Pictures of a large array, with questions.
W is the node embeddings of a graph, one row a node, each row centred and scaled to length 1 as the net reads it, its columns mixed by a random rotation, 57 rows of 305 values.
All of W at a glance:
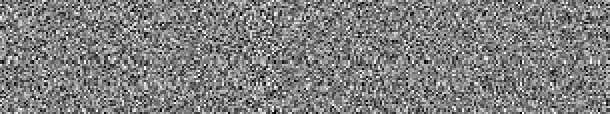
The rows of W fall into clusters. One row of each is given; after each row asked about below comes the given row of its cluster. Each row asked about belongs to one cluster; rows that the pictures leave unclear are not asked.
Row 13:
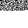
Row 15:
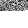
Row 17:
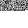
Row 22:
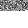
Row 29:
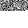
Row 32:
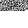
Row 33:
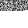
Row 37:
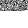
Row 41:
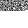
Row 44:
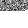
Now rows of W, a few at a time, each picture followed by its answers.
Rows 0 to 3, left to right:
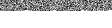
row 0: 37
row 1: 41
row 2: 32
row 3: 13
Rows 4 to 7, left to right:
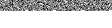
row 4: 29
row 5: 15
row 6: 44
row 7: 44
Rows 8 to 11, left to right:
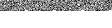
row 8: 32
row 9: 17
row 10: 41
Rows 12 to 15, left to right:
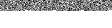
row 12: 22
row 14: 33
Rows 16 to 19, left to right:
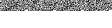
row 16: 32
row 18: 32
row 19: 44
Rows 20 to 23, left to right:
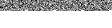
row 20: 29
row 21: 41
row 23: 44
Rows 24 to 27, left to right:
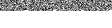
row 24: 37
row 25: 44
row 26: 22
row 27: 41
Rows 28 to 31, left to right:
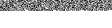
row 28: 29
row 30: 13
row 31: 13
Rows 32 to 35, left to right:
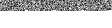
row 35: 37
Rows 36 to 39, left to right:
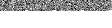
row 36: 17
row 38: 15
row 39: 41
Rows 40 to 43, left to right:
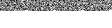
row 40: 37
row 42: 41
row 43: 44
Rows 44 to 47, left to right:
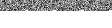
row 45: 13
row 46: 33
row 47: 17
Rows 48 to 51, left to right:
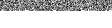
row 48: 13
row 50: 32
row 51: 29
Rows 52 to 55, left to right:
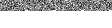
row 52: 32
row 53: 37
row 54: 22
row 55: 22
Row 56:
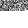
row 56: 13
